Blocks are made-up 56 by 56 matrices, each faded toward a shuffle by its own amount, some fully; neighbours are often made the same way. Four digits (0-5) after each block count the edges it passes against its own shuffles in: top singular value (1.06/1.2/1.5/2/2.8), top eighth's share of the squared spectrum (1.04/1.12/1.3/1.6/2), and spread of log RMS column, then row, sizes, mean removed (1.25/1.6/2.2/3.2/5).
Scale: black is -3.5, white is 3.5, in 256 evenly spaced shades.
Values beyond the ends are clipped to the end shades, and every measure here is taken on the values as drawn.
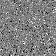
2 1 0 0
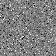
0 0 0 0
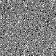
3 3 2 1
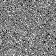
0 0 0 0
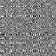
4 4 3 3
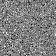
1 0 0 0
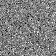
0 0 0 0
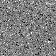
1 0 0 0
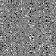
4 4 2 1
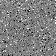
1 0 0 0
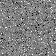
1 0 0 0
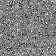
2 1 0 0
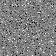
0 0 0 0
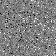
2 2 0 1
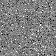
1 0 0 0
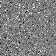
2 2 1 0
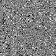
3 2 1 1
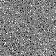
2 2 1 0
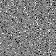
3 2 1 0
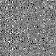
4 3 2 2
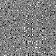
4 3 2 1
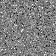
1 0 0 0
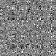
4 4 2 1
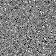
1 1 0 0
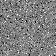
1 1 0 0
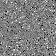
0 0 0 0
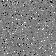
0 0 0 0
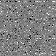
3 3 1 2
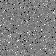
2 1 0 0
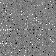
2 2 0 1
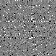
3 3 1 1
